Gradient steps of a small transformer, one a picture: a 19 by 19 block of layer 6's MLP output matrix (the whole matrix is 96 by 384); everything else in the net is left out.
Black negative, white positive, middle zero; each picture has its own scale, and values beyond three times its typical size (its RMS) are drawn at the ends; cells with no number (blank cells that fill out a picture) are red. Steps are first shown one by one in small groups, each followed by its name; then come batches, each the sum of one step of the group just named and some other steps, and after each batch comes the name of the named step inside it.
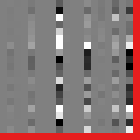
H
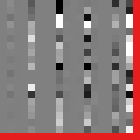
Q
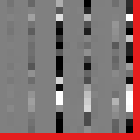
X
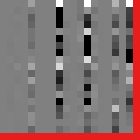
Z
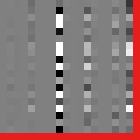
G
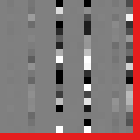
X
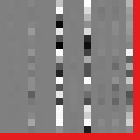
Q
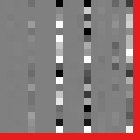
Q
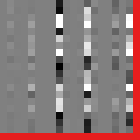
Q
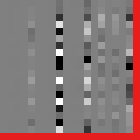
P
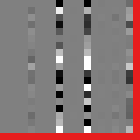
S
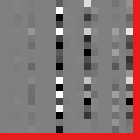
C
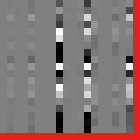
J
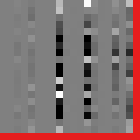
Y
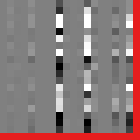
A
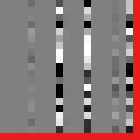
S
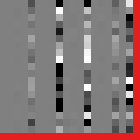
S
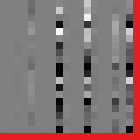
Y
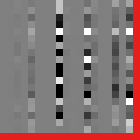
Y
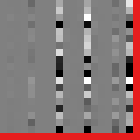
J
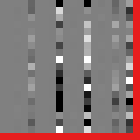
S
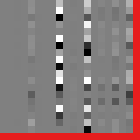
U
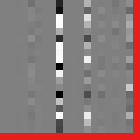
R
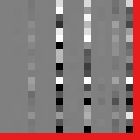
U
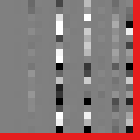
R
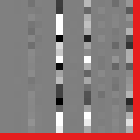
R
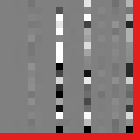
R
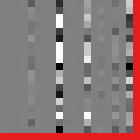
R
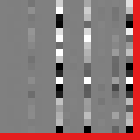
U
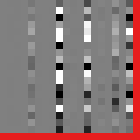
U
